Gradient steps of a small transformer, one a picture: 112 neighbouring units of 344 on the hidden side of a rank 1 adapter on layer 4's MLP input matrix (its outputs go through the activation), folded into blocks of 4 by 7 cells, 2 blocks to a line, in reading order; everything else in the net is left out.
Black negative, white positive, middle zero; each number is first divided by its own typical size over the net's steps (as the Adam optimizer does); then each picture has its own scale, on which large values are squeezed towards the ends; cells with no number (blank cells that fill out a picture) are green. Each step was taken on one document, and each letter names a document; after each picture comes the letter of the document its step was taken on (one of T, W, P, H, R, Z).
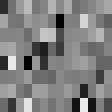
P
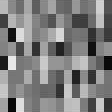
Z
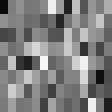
P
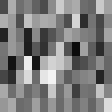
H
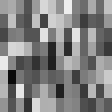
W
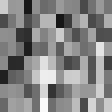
H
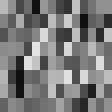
W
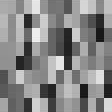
H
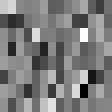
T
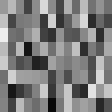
W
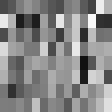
W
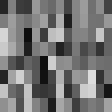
H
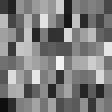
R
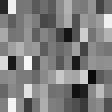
T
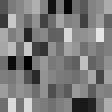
P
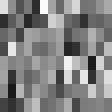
W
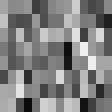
H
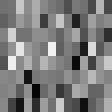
Z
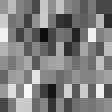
R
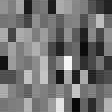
Z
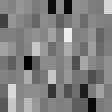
P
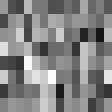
H
